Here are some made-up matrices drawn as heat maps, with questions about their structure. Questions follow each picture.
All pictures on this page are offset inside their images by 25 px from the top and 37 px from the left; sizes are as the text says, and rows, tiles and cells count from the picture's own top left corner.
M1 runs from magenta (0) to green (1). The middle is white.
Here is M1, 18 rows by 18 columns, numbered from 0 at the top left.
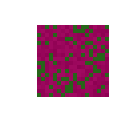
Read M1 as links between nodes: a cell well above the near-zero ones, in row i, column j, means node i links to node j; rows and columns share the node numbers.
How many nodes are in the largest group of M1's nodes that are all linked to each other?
4
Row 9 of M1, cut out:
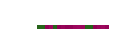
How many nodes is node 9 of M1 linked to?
5
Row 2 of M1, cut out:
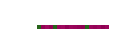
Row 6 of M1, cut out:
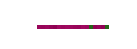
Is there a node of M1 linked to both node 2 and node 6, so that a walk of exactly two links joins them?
no
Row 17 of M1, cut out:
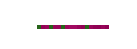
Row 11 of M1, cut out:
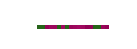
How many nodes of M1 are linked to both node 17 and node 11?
1
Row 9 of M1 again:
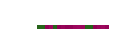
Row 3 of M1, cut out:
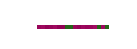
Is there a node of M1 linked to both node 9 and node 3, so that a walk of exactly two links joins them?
no
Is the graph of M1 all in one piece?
yes
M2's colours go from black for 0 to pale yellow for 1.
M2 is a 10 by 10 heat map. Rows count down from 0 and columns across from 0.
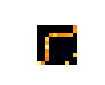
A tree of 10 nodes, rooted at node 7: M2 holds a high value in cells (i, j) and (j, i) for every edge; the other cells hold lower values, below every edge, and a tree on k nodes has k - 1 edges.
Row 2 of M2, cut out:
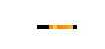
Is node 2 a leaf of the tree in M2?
no
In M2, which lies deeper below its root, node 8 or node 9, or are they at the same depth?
node 8
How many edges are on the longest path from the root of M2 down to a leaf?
2
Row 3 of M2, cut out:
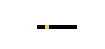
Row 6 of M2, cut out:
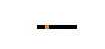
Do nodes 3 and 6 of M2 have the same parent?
yes
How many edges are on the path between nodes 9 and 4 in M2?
3
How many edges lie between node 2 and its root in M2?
1
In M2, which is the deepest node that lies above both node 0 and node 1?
9
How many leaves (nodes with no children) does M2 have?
7
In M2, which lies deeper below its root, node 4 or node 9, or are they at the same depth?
node 4
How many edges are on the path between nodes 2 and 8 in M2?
1
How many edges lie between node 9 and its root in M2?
1
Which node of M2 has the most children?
2
